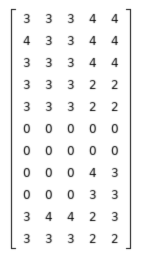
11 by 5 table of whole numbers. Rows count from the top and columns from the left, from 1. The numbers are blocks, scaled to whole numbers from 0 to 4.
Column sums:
22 22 22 27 27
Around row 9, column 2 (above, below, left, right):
0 4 0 0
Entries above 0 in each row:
5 5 5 5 5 0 0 2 2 5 5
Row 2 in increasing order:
3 3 4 4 4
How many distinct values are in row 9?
2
